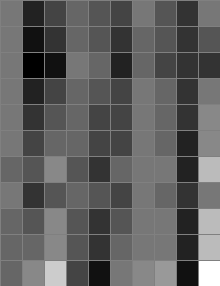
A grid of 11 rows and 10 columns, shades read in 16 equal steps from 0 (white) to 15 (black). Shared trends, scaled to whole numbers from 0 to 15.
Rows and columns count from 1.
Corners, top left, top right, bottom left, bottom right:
8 8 9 0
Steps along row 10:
same down up up down down same up down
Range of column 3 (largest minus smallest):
11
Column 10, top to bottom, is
8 10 12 8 7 7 4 8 4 4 0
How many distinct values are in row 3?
7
